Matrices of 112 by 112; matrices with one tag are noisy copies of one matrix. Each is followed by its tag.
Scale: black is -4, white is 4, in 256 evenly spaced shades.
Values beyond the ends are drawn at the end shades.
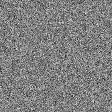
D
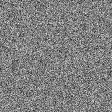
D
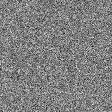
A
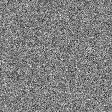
A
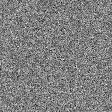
A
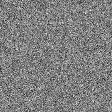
D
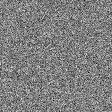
A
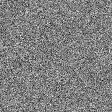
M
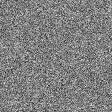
M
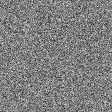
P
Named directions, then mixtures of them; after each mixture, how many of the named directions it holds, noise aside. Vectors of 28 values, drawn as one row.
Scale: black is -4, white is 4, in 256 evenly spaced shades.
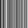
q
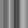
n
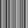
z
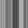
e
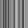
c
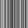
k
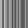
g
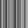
two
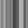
one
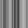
one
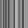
one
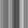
two
